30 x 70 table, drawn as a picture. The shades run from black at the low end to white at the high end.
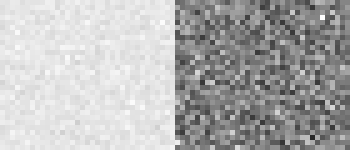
The table splits into one row of 2 panels. Panel 1,1: very high, fine-grained, faint in contrast. Panel 1,2: middling, fine-grained, strong in contrast.
